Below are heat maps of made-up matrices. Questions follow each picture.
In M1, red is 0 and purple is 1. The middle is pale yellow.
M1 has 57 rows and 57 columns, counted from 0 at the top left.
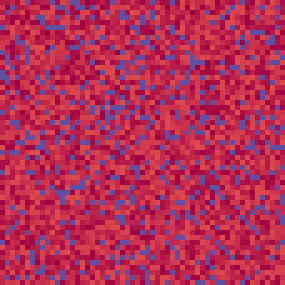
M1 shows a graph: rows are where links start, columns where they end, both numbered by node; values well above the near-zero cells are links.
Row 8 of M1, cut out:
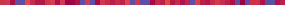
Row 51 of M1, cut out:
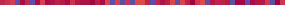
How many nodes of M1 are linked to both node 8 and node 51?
4
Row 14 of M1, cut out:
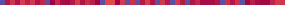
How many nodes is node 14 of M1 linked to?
10
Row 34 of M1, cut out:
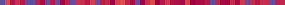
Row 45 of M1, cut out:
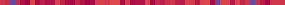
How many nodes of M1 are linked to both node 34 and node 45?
0
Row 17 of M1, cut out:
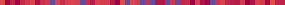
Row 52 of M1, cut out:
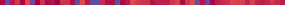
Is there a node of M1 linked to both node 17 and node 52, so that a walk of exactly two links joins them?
no
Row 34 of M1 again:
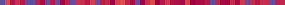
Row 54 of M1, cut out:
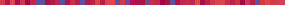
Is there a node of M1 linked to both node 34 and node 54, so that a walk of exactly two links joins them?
no
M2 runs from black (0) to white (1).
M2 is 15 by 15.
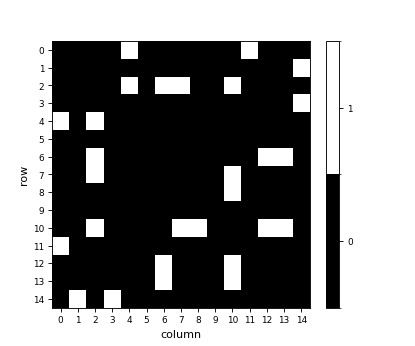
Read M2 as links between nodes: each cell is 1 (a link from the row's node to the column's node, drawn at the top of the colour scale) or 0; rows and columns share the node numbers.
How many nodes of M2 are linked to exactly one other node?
4
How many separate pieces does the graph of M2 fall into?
4
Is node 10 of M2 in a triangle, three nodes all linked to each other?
yes
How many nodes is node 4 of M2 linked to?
2
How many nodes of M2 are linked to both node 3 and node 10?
0
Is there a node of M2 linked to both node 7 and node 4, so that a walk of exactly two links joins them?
yes
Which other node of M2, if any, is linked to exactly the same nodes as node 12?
node 13
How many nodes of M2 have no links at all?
2
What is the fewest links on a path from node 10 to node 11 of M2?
4
